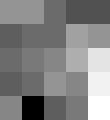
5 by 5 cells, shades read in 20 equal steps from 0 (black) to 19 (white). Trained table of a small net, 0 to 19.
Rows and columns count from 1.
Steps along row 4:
up up down up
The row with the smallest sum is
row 1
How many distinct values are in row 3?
5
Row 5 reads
10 0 7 9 19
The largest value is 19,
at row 5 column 5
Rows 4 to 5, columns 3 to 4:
11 10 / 7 9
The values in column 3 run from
7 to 11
